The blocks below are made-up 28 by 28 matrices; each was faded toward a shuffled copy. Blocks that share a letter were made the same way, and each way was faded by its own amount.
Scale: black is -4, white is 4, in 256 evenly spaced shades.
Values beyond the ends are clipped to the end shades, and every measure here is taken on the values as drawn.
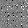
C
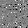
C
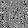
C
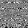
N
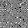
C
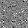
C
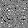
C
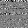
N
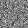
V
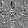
C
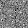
V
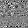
N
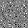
C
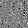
C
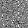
V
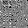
C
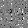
C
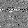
N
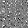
C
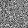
V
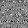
N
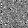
V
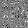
C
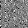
V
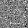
V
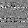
N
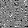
C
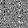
V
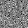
V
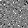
C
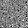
V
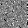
V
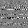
N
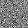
V
